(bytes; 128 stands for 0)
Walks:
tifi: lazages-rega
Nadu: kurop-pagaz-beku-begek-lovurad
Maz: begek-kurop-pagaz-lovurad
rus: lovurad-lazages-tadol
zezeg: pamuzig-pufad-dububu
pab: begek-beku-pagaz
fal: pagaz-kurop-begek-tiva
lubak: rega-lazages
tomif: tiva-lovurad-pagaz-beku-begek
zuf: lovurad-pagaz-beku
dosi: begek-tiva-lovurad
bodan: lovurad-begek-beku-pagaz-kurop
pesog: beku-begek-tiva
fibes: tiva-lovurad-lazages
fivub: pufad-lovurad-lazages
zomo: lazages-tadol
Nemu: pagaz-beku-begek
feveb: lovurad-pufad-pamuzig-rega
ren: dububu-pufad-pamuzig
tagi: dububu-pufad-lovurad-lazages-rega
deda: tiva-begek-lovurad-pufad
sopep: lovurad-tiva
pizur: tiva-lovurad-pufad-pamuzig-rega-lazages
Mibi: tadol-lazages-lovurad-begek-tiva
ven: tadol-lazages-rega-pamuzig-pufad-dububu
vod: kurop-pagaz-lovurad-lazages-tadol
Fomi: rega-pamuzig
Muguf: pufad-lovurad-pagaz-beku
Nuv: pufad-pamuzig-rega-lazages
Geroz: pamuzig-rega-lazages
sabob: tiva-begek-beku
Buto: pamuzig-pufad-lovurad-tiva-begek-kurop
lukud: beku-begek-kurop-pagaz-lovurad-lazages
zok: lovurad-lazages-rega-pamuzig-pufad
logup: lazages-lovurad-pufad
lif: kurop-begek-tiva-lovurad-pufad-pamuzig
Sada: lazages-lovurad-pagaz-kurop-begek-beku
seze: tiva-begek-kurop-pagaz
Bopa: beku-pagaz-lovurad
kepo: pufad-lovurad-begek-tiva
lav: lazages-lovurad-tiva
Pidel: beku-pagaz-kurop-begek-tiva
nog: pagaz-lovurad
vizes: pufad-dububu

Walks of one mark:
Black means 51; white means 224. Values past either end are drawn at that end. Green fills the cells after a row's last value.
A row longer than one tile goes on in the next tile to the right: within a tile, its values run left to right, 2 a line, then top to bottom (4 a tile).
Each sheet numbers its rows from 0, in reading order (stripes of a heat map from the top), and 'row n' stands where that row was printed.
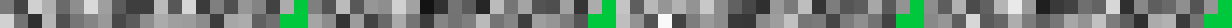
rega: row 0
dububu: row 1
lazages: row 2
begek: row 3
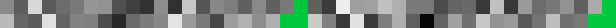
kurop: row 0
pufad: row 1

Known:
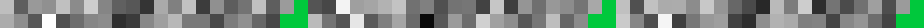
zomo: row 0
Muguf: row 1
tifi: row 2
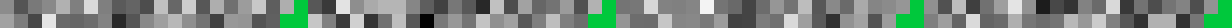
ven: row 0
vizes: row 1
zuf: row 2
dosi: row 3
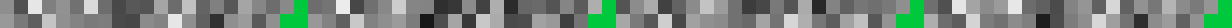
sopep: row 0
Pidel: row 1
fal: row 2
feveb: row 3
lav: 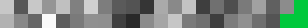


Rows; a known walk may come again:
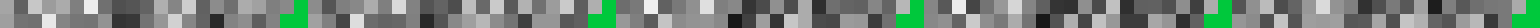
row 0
rus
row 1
ven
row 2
Bopa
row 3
pesog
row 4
Nemu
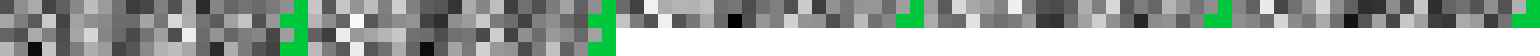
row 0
fal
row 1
lav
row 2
fivub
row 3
zok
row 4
lukud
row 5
Geroz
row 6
kepo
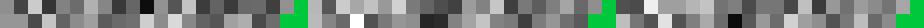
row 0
seze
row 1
logup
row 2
Muguf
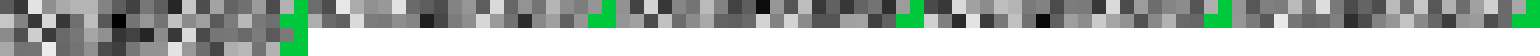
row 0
vizes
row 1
feveb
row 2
sabob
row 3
Nuv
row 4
Mibi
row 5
lif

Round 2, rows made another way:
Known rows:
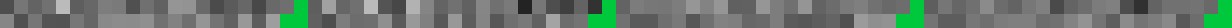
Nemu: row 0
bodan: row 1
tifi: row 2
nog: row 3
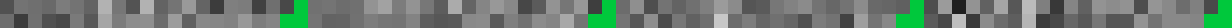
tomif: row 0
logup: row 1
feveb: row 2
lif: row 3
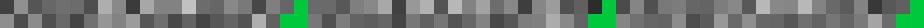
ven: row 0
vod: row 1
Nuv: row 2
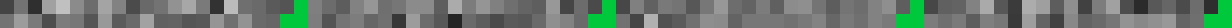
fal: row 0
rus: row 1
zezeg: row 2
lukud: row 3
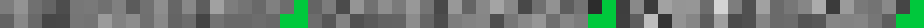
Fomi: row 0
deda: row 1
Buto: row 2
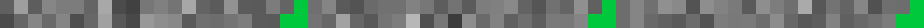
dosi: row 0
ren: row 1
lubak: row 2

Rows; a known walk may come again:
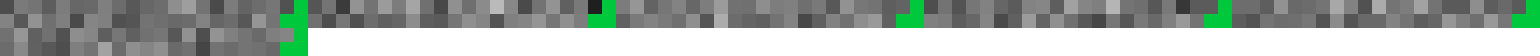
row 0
vizes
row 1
deda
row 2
sopep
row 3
Nuv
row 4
fibes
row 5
Fomi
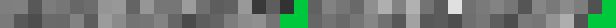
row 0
zok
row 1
lav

